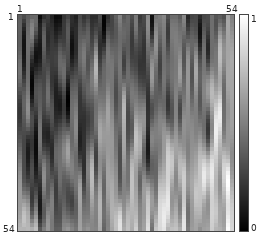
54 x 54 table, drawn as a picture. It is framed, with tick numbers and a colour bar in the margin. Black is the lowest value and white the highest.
Grain: streaks running down. Slope: up to the bottom right. Ninth with the highest average: bottom right. Histogram: bell-shaped.
